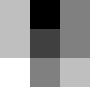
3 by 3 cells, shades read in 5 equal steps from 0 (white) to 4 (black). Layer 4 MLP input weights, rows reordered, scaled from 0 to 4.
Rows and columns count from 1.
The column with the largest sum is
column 2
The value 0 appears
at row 3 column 1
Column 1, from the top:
1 1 0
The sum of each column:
2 9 5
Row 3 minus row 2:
-1 -1 -1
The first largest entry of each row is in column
2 2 2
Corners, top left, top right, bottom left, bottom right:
1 2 0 1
